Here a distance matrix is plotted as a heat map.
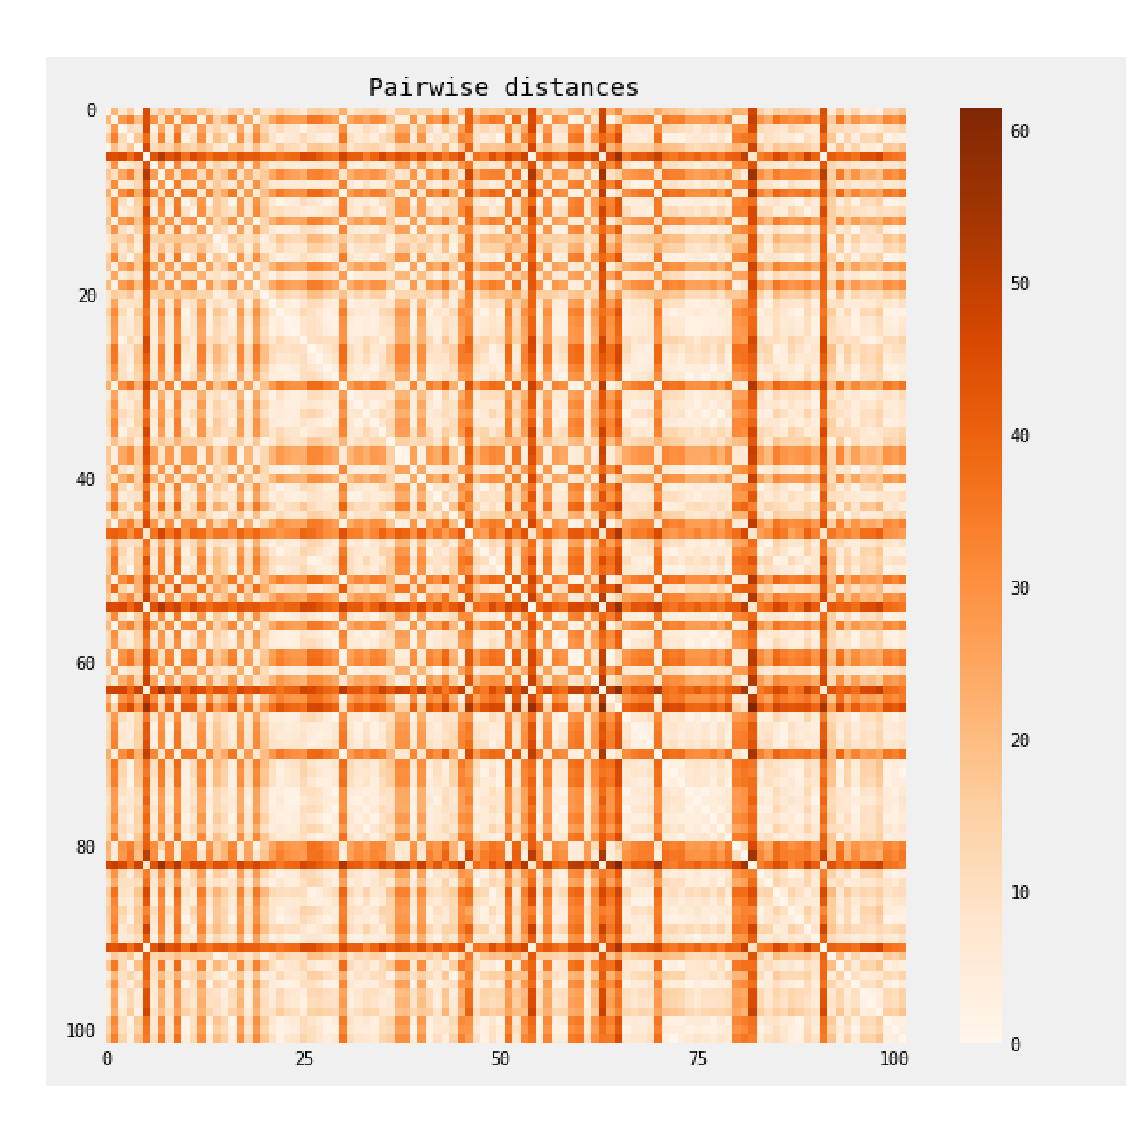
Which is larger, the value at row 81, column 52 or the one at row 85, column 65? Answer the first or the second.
the second
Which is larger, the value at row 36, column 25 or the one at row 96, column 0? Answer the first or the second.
the first
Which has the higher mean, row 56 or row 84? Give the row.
56
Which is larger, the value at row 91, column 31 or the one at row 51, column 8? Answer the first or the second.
the first
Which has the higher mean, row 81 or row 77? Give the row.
81
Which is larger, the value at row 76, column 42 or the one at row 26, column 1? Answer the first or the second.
the second
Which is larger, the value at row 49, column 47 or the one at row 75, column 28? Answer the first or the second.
the first
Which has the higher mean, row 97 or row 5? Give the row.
5
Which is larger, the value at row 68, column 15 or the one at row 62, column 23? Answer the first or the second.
the second
